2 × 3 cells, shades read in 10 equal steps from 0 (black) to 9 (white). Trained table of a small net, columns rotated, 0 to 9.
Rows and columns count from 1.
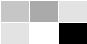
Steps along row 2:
up down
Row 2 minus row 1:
1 3 -8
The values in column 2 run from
6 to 9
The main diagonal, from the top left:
7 9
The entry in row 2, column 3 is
0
